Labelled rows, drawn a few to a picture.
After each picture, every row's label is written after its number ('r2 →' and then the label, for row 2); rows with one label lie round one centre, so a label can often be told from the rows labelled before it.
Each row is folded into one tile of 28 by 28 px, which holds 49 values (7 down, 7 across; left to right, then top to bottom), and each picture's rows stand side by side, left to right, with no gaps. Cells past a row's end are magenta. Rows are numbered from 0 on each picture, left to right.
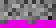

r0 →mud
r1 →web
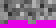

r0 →mud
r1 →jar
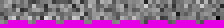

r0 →jar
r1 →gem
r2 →gem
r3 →jar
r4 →jar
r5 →web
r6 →mud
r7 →web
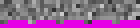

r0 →mud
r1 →jar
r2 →mud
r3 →mud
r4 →gem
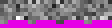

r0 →gem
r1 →web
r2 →web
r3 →gem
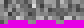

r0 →mud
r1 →jar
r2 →jar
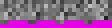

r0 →mud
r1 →mud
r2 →mud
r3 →web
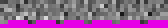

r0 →gem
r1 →mud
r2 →mud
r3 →mud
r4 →mud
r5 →mud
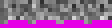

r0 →jar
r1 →jar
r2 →gem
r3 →gem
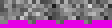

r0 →jar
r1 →web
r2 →web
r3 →web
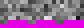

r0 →jar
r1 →gem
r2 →web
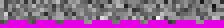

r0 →mud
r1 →web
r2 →mud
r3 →gem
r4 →jar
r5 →gem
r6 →mud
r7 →gem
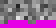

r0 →gem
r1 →jar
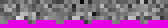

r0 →gem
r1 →mud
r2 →gem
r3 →mud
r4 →gem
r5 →web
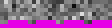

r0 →jar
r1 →web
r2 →gem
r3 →mud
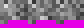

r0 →web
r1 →web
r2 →web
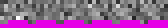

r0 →gem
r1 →mud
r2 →mud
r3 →web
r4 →web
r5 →web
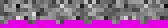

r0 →gem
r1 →mud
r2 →web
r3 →web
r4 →jar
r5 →web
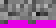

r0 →mud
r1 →mud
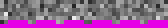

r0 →mud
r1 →jar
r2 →gem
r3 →mud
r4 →jar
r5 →gem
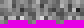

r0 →jar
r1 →jar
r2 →jar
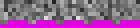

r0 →mud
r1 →gem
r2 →jar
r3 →web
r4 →mud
